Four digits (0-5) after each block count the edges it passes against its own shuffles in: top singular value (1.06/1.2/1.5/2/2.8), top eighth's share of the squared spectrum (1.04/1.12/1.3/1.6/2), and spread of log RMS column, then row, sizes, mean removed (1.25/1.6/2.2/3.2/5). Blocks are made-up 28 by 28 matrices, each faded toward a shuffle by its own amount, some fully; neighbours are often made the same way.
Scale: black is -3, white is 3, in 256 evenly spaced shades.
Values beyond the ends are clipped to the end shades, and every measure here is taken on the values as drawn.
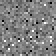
0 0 0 0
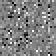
1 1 1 0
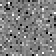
0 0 0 0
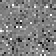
1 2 0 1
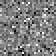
0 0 0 0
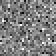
0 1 0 0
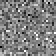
0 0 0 0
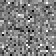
1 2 1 0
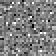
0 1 0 0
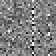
2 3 2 0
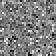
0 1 0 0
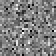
1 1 1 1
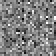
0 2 2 0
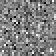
0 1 1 0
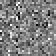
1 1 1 0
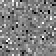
1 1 0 0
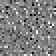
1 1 0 0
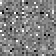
1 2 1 1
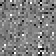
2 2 2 2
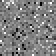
1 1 0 0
